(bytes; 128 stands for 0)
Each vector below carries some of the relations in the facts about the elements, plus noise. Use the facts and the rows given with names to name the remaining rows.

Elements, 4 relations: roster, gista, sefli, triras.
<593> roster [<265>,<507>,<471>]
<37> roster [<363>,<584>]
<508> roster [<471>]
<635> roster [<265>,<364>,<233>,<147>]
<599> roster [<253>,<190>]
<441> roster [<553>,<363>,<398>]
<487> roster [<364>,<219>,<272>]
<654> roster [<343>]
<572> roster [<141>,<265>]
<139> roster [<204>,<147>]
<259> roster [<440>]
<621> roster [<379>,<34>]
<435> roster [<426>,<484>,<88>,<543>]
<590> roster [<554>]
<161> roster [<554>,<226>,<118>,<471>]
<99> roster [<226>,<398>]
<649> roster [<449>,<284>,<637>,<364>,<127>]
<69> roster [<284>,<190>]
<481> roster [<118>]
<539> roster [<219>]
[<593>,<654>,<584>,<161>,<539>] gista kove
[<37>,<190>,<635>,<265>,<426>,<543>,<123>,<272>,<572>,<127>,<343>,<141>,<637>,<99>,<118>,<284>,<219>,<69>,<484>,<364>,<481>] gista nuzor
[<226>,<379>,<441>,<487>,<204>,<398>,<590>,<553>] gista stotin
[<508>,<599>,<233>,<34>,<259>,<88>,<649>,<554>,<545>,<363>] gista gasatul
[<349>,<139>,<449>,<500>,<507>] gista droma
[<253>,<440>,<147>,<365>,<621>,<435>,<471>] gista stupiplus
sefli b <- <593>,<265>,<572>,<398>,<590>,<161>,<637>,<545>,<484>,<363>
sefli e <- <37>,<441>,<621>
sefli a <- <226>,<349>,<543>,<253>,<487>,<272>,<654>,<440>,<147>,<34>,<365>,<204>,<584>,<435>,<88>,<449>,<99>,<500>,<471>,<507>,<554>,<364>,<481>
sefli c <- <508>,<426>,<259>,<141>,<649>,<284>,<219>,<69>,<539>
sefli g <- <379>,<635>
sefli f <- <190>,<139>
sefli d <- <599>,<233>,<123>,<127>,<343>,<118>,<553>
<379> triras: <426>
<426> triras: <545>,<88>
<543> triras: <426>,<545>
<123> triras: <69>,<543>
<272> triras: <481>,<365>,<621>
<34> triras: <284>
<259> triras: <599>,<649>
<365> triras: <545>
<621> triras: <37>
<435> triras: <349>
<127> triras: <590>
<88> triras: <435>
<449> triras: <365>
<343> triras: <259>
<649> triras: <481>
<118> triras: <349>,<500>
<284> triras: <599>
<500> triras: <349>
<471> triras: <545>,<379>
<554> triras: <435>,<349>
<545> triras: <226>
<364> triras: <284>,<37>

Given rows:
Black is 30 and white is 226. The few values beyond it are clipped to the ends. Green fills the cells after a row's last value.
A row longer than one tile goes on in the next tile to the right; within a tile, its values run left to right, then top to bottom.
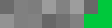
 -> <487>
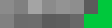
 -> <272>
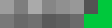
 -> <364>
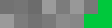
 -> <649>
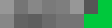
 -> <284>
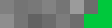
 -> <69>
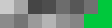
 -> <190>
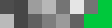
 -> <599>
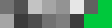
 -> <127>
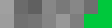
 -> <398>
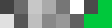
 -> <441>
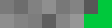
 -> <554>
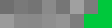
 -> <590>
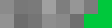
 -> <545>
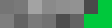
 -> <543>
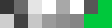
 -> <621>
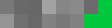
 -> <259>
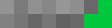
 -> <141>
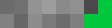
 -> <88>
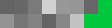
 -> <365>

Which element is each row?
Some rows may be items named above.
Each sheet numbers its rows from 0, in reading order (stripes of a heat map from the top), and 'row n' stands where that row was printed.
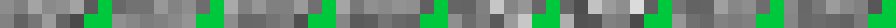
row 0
<484>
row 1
<508>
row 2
<637>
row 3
<219>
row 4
<253>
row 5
<118>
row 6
<259>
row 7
<34>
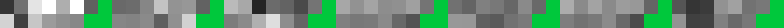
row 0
<621>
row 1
<471>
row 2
<139>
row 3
<265>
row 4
<99>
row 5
<265>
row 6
<379>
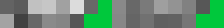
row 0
<233>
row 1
<34>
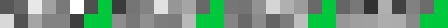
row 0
<37>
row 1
<435>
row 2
<147>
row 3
<161>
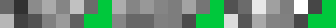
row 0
<553>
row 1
<637>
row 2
<37>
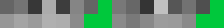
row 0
<161>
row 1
<539>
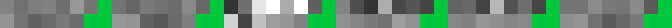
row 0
<69>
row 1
<99>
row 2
<621>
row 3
<584>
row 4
<654>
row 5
<481>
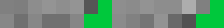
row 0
<204>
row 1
<572>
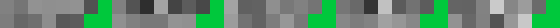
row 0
<426>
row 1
<584>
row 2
<363>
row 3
<539>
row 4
<253>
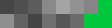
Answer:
<635>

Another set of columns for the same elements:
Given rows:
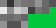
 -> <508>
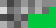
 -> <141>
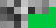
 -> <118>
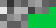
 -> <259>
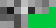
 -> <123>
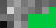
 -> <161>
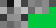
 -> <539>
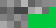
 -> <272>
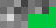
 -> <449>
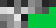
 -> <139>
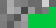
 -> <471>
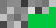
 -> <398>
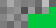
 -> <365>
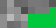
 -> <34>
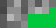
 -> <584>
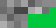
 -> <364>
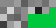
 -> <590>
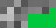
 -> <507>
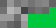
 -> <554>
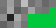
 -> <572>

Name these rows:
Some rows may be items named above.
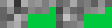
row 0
<484>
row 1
<654>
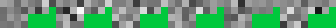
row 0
<435>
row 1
<553>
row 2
<398>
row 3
<204>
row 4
<484>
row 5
<590>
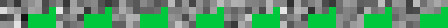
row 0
<190>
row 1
<649>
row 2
<545>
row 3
<379>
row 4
<621>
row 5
<649>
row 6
<147>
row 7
<543>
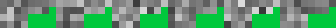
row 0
<507>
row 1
<37>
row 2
<398>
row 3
<654>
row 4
<441>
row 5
<88>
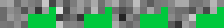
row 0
<435>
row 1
<284>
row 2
<635>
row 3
<621>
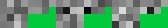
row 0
<637>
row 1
<599>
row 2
<590>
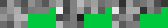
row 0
<363>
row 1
<69>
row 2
<649>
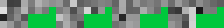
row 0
<426>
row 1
<487>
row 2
<265>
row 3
<233>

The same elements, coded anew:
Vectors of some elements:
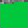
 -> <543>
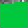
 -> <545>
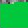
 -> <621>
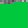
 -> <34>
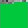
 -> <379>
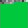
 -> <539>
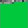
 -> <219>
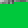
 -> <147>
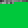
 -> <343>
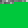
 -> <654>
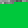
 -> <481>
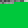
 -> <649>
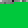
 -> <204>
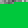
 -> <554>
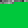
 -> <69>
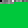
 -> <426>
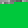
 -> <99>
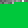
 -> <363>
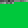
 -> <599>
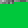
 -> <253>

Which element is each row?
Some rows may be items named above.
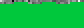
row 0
<487>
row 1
<543>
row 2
<363>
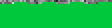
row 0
<441>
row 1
<621>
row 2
<259>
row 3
<543>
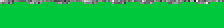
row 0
<147>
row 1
<118>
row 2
<599>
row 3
<471>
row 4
<449>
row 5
<435>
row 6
<572>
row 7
<139>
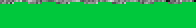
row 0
<553>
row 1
<147>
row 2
<398>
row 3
<508>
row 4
<590>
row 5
<265>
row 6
<484>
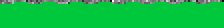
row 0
<37>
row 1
<233>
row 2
<190>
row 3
<637>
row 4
<507>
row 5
<584>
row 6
<635>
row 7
<484>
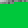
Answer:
<471>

